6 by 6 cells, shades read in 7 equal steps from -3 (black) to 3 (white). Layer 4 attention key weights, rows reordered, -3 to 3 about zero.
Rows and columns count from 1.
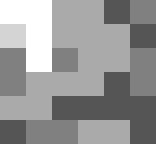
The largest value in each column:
3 3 1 1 1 0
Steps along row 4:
up same same down up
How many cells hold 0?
8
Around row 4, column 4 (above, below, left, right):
1 -1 1 -1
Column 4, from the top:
1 1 1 1 -1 1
